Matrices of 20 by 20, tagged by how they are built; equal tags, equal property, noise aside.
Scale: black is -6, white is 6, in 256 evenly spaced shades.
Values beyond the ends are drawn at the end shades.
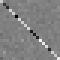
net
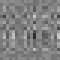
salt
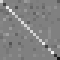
net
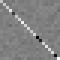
net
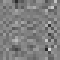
salt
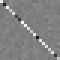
net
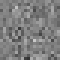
salt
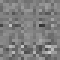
salt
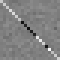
net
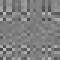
salt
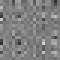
salt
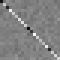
net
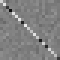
net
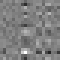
salt
